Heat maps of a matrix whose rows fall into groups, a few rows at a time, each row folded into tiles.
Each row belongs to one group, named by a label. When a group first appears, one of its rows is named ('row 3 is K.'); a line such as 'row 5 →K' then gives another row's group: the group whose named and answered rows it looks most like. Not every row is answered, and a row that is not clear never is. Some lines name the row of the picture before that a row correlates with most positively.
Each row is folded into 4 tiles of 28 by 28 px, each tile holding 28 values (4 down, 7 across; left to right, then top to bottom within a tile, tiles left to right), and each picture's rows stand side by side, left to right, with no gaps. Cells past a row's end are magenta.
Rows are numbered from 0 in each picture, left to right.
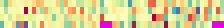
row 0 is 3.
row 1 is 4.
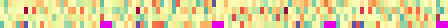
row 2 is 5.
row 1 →3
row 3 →3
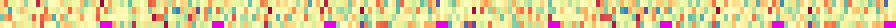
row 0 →4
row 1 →4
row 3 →3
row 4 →3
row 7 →3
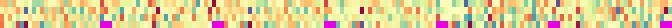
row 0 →5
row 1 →4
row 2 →5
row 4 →4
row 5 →5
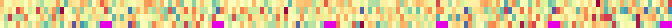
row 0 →5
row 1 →3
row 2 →5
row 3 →5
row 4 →3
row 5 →4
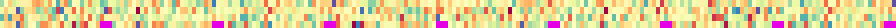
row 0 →3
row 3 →5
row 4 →5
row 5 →4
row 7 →4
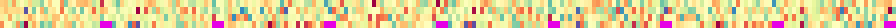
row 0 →5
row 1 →3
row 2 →3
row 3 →4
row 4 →3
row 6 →3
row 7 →5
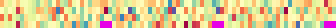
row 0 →5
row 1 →3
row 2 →5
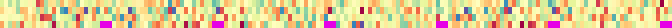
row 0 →4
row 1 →3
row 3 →3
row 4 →3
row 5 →4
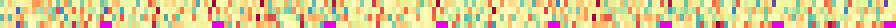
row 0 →3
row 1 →4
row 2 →4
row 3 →4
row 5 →4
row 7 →3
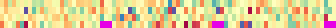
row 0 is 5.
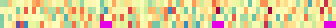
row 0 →3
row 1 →5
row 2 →4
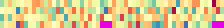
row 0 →3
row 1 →5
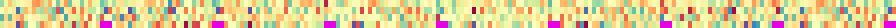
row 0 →3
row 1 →3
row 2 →5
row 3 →3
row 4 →3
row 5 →5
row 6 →5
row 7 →3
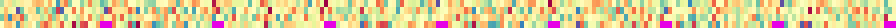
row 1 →5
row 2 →4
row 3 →3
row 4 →5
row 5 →3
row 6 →4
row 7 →3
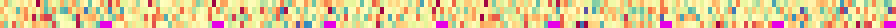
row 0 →4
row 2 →5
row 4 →4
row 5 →5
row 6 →3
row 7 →3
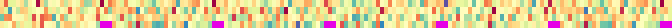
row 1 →5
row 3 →4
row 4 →4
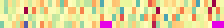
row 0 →3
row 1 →4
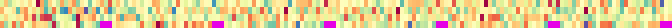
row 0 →4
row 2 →5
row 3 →5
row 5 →3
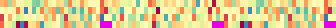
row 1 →4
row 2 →5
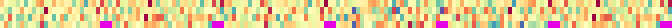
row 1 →4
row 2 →4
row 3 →3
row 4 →5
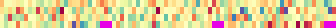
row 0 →5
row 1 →4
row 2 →3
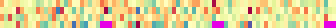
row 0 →5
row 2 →3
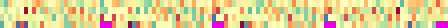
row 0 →3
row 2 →5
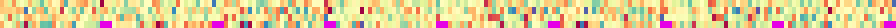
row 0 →5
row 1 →3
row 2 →5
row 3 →3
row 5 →5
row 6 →4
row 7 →4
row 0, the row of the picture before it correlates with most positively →3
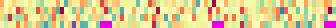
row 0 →5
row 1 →4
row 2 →5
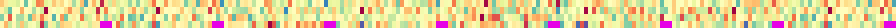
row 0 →4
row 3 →3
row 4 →4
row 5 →3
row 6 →5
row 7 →4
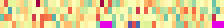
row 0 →4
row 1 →3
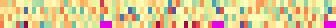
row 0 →5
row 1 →3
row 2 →3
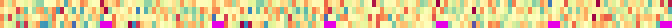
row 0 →5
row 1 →5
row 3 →4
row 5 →4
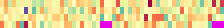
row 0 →5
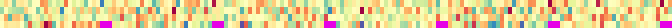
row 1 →5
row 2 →3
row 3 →3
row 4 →5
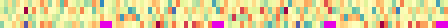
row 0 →3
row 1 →3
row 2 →5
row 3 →3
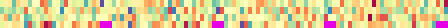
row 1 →3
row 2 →3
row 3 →4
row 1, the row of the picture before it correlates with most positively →1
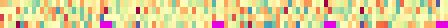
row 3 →3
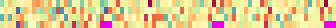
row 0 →3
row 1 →4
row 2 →4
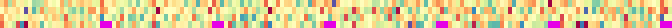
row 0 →5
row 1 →4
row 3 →5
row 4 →5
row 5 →5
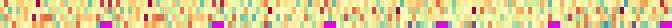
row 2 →4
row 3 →5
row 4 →3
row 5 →5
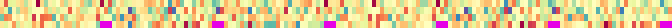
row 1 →3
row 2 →5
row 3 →4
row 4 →3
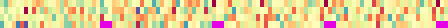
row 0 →3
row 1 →5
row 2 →4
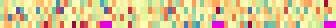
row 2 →5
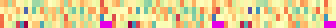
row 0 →5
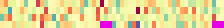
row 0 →4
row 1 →3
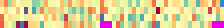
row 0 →5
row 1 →4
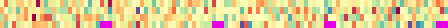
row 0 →4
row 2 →3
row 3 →5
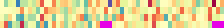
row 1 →4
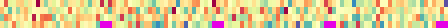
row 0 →4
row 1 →5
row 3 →4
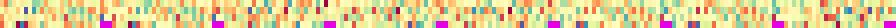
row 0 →5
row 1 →5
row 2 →5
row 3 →5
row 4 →5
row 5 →3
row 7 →4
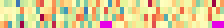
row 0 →4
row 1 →4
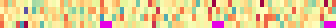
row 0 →5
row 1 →4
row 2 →4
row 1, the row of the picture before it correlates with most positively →1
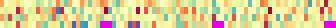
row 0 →5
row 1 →3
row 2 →4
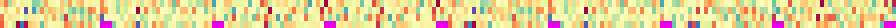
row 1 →3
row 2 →4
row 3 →4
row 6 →3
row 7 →4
